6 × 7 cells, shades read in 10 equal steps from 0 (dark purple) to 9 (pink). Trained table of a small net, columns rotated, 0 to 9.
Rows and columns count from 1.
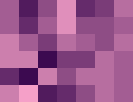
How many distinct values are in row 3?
5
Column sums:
33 24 20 31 24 29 32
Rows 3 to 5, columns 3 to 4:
3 6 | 0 3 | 7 4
